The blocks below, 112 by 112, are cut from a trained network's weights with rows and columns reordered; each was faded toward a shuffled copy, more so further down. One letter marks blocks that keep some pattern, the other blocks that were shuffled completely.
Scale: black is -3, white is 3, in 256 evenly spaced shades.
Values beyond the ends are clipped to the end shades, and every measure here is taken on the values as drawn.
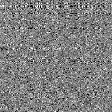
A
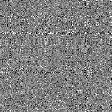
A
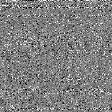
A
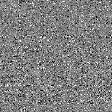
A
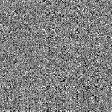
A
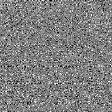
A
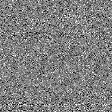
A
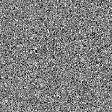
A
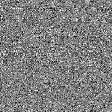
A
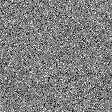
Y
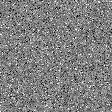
Y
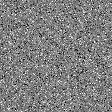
Y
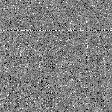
A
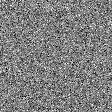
Y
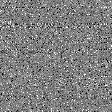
A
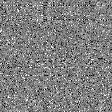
A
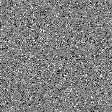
A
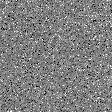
Y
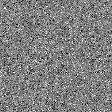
A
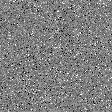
Y
